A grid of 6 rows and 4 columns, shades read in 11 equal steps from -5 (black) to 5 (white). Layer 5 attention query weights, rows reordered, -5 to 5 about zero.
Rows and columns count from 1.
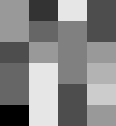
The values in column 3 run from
-2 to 4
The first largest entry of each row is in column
3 1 2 2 2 2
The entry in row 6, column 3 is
-2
